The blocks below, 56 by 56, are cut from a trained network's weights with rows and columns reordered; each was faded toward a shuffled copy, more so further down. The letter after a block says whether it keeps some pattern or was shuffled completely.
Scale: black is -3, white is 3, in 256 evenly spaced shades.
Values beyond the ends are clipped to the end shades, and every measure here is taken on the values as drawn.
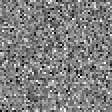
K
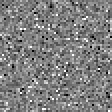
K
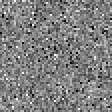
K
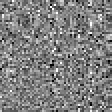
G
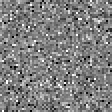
K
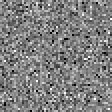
K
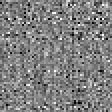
G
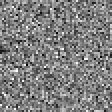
K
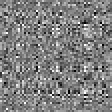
G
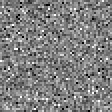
K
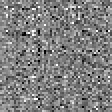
G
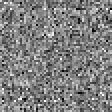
G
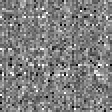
G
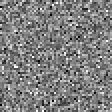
K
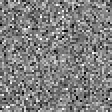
K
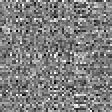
G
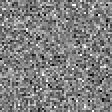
K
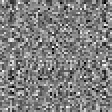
G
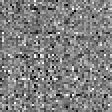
G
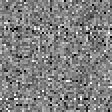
G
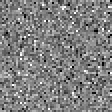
K
